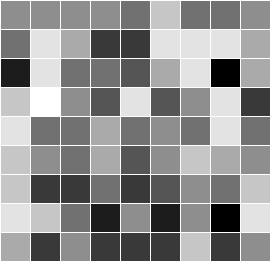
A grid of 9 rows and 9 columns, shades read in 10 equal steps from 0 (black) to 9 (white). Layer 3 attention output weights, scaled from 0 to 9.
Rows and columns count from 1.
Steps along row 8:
down down down up down up down up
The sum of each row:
44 52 40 50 47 48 36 39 33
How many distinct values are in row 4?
6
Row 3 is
1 8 4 4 3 6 8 0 6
